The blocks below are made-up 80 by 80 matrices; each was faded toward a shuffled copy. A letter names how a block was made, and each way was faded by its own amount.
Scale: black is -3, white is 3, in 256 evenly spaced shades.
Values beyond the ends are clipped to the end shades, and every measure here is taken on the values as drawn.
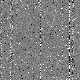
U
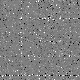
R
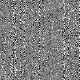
U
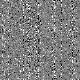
U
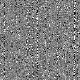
U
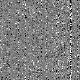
U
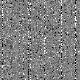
U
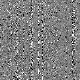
U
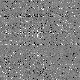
R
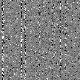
U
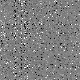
R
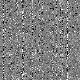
U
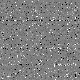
R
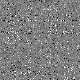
R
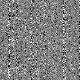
U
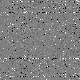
R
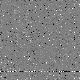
R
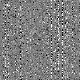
U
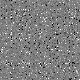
R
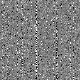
U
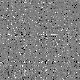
R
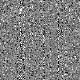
U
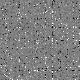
R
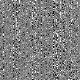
U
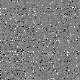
R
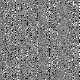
U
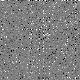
R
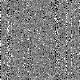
U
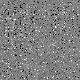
R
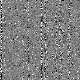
U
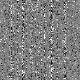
U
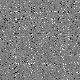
R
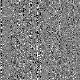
U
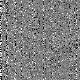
U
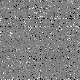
R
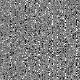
U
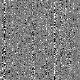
U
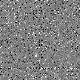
R
